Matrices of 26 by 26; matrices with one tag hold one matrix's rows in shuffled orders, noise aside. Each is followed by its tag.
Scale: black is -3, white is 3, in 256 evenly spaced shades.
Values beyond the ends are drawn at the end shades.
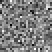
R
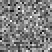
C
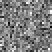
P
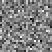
R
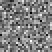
C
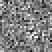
P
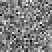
C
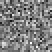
C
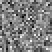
R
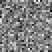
R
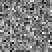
P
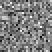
C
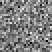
C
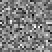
R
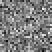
P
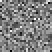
R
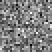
C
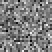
C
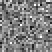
R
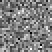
C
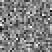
P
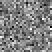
P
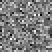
R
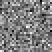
P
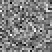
R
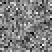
P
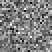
C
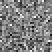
R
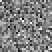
C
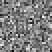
P
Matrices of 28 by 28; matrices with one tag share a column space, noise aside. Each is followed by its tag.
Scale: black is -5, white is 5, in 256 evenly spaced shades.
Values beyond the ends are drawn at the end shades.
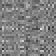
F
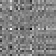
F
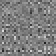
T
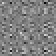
T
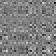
T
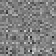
T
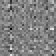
F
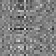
F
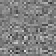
T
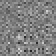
T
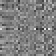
F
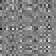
F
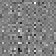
T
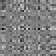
F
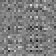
F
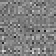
T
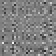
T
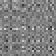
F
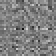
F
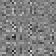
T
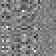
F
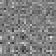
T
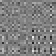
T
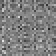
F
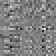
F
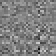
T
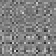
T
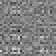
T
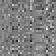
F
